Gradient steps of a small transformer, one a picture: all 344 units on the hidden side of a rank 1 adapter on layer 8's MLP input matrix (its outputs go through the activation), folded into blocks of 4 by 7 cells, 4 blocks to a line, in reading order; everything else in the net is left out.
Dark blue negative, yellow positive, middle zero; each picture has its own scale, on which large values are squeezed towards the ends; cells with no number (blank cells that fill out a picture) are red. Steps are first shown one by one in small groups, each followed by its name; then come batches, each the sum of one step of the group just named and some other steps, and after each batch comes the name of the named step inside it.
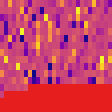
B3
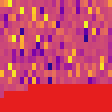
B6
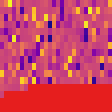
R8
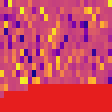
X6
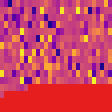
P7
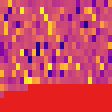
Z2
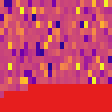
B3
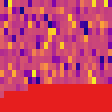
P7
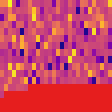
B6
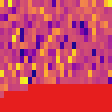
X6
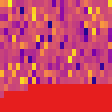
R8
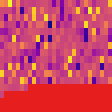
R8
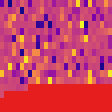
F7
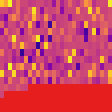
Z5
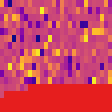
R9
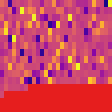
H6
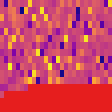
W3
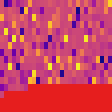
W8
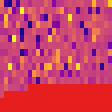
H6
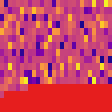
W8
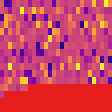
R9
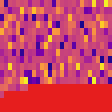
R9
